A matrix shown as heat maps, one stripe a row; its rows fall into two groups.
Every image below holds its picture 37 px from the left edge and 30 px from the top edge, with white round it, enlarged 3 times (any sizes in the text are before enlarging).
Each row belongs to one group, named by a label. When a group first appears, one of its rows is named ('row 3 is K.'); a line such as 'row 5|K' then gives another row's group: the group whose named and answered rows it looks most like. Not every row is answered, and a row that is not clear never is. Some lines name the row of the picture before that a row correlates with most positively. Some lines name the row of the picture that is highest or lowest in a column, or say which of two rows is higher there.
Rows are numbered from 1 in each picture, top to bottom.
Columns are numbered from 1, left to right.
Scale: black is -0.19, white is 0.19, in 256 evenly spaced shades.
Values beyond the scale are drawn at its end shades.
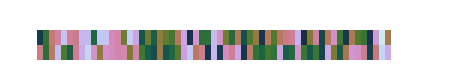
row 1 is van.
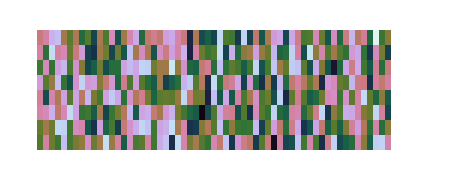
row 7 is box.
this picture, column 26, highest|4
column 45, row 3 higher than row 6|Yes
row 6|box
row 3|box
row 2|box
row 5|van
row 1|box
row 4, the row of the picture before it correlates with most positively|2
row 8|van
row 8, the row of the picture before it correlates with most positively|1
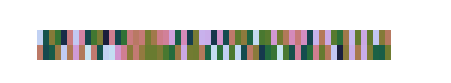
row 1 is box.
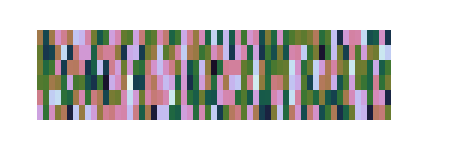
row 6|van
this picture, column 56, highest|2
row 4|box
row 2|van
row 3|box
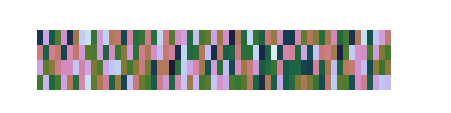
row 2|box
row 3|van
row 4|van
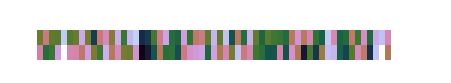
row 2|van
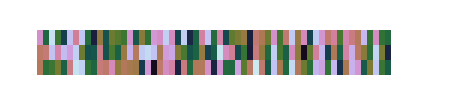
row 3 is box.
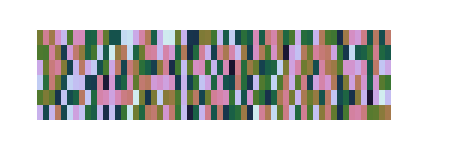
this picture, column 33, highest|1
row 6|box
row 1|box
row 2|box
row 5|van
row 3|van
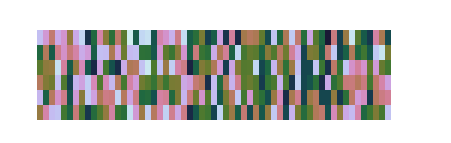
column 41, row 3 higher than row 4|No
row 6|box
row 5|van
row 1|box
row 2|van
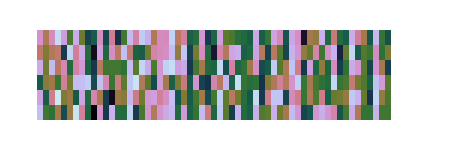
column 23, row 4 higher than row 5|No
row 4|van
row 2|box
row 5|box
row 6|box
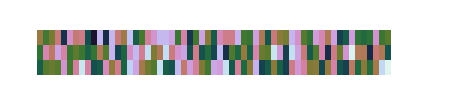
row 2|box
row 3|van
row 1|box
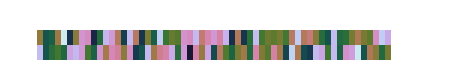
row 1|van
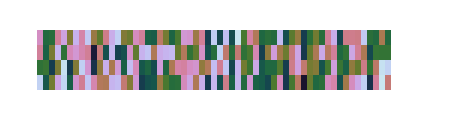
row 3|van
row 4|van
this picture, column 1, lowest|3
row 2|box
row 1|van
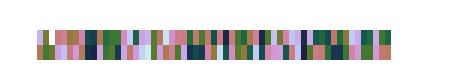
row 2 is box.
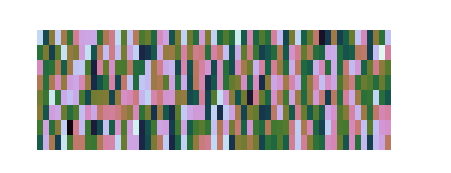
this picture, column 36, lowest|5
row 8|van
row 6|van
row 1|van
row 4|box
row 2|van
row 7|van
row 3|box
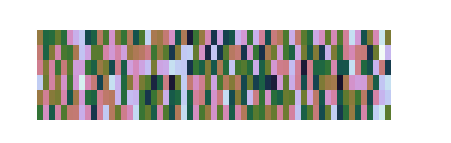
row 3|box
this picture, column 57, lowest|4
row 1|box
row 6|van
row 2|van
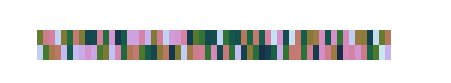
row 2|van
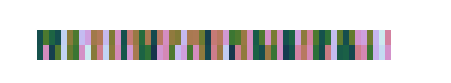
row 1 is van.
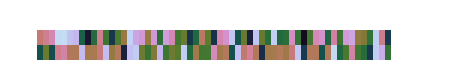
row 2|van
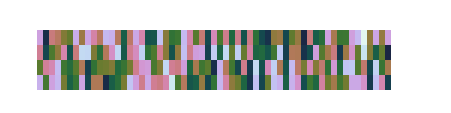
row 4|box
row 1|van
